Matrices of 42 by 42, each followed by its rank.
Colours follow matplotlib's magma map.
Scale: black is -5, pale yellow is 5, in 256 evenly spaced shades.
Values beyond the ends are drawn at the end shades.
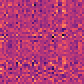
five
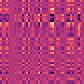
two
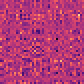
five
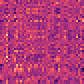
five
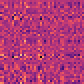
five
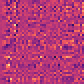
five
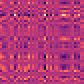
two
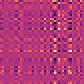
two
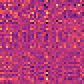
five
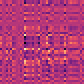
two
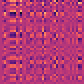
two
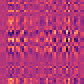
two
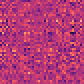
five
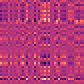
two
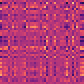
two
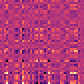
two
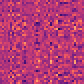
five
